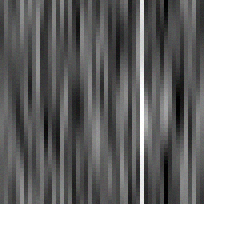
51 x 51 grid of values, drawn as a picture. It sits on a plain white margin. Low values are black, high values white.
The values are skewed, with a long tail toward high values. Column 36 differs from the columns beside it. The ninth with the highest average is the middle right. There is no overall slope. The grain runs up and down.
